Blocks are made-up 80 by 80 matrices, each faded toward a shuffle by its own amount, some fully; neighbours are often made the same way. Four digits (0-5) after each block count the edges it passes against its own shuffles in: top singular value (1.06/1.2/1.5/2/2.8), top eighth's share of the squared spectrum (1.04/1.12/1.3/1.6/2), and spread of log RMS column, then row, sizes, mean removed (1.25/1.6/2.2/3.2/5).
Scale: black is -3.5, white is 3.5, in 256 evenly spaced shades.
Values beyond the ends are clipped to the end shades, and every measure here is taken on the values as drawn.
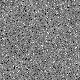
0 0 0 0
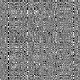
4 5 3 2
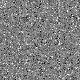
3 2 1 0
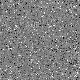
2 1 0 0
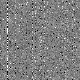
3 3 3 0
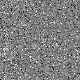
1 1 2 0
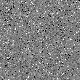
0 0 0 0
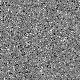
0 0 0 0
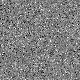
0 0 0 0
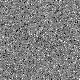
0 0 0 0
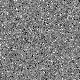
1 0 0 0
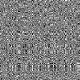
5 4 3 3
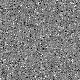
2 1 0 0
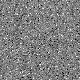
3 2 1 0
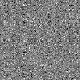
4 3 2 1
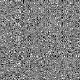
4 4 2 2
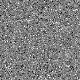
3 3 1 0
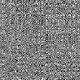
4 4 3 2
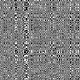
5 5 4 3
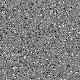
1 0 0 0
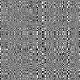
5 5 4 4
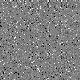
3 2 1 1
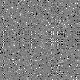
4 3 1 1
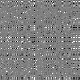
5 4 3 3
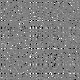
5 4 2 2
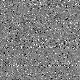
1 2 0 2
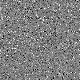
0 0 0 1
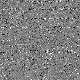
1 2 0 2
